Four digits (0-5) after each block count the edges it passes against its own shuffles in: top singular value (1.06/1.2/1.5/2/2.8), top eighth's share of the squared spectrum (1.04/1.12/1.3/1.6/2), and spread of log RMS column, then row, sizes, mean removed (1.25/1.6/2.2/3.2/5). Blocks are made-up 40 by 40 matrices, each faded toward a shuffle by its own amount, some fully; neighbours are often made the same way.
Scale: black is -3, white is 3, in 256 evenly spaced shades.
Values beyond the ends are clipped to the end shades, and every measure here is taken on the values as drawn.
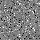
2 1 0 0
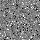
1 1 0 0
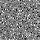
2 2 0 1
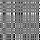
5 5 4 4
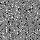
1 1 0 0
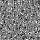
2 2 0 0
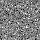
1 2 0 1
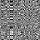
4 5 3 3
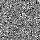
1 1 0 0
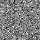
2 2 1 0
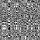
4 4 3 2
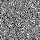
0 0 0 0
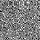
3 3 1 1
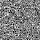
2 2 0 0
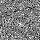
0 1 0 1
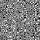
3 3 2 1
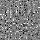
3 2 1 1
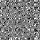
4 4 2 2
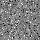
0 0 0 0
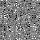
3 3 1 1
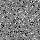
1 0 0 0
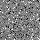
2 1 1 0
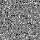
3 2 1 1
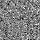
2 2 0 0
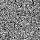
0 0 0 0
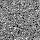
0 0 0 0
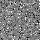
1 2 1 0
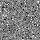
0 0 0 0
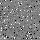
1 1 0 0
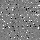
2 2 0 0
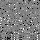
3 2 0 1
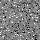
1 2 0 0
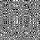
4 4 2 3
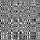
4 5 3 3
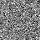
0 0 0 0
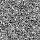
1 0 0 0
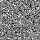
0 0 0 0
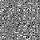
3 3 1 2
